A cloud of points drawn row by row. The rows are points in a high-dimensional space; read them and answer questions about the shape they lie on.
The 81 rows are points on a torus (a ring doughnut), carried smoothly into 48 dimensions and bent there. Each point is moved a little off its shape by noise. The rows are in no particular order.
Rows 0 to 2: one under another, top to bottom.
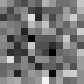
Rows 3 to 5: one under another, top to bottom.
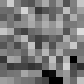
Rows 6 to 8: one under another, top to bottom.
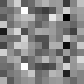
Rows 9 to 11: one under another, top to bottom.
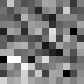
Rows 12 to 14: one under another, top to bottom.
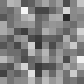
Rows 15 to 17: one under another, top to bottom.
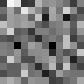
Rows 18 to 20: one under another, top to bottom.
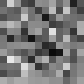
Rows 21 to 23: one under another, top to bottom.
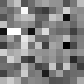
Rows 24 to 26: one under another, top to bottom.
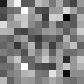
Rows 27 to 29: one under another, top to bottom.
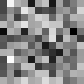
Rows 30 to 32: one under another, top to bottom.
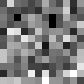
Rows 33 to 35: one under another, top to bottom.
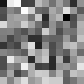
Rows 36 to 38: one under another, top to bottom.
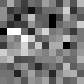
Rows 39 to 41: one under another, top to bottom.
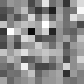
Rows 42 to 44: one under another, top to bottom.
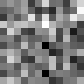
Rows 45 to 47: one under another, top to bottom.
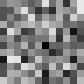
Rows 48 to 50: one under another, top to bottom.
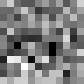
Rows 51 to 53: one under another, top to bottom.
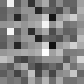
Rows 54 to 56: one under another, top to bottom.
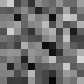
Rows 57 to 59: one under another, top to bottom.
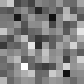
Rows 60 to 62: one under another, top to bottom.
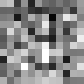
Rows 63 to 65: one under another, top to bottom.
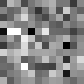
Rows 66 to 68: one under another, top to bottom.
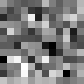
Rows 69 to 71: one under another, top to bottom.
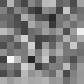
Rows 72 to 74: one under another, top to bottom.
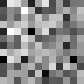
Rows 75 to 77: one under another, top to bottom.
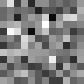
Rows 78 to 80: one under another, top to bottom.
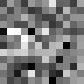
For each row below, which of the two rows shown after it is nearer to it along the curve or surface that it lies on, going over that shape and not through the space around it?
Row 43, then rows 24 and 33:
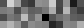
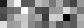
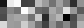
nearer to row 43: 33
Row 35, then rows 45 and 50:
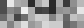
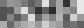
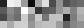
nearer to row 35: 50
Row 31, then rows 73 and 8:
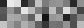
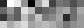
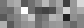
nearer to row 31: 73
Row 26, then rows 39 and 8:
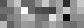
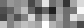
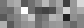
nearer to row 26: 8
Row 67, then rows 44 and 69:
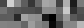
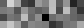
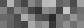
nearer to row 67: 44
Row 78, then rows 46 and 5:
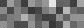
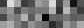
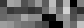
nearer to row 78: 5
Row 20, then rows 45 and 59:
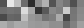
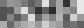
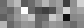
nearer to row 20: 59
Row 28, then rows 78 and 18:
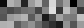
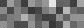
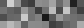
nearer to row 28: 78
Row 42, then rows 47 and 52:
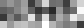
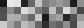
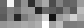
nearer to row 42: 52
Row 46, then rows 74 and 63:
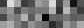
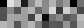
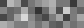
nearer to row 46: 74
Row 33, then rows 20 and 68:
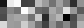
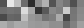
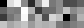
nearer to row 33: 68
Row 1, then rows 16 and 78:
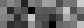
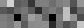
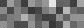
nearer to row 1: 78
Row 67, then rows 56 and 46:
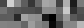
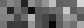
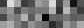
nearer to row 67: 46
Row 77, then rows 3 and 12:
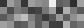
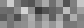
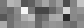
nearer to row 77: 12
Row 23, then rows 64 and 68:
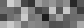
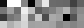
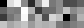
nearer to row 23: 64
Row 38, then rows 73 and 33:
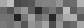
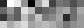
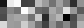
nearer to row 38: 73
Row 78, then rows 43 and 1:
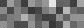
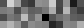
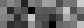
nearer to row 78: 1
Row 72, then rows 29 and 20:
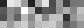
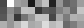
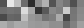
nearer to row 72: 29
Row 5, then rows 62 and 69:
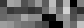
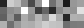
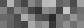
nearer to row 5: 69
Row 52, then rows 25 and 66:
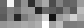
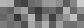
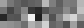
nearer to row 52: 25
